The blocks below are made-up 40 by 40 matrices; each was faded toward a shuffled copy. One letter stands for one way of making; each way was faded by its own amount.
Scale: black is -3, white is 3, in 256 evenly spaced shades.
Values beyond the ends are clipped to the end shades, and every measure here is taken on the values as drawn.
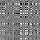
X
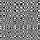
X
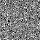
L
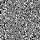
L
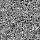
L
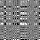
X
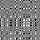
X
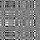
X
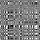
X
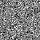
L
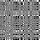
X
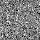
L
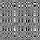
X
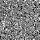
L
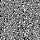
L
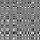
X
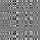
X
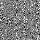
L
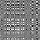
X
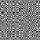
X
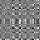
X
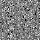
L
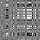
X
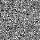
L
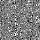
L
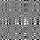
X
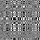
X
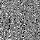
L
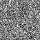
L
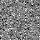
L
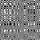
X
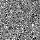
L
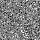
L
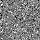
L
